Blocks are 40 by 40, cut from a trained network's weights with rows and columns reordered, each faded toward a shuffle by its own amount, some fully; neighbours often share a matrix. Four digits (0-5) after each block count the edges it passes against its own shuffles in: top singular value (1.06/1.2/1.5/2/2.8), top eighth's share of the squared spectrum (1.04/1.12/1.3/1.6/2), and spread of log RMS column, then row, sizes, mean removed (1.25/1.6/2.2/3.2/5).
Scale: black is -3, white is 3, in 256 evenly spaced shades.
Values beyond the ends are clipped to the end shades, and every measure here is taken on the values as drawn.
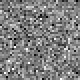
1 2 0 1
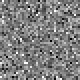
0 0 0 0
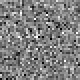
2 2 0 0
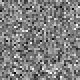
0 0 0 0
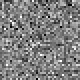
2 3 0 2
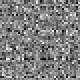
3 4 1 2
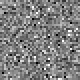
1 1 0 1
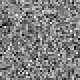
0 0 0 0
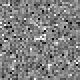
2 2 0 1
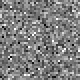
0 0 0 0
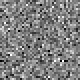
2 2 0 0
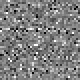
2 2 0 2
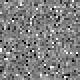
0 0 0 0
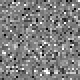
2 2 0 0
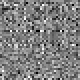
3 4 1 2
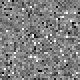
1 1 0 0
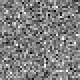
0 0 0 0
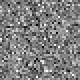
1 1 0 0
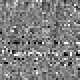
3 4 0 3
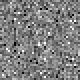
1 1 0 0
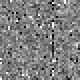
2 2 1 0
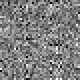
2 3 2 1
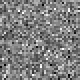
2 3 1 0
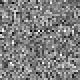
2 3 0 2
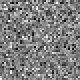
1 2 0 1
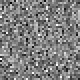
1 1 1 0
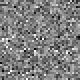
1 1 0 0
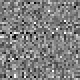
3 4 1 2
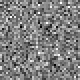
2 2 1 1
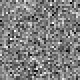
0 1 0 0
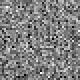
1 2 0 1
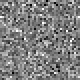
1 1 0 1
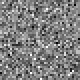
0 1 0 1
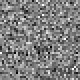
1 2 0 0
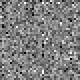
1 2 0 0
